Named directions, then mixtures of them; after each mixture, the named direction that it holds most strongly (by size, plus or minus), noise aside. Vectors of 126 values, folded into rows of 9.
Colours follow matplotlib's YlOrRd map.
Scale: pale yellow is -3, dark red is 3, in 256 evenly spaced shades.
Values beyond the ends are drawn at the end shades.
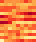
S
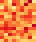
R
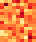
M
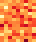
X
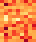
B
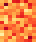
M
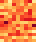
R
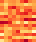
S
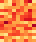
R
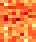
B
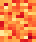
M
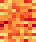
X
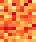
R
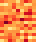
S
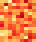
M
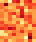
M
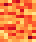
M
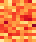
R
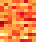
S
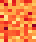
B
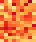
R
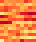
S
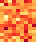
B
